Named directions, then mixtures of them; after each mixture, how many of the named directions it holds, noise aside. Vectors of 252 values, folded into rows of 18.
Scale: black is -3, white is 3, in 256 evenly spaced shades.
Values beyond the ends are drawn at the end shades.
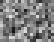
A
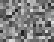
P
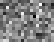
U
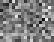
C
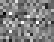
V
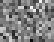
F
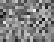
three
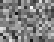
one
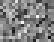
two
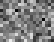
three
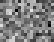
two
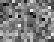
three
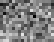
two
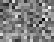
one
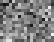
two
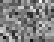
one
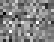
one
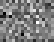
three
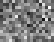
two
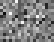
two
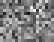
three
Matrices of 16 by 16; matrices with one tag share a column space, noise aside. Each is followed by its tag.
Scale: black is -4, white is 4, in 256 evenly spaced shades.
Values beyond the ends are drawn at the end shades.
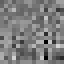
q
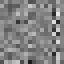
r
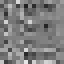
r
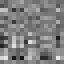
q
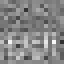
q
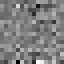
r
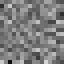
r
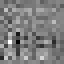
q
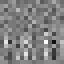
q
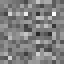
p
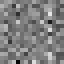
r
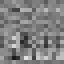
q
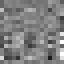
q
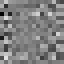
p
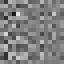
p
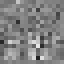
q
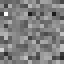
p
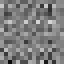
r
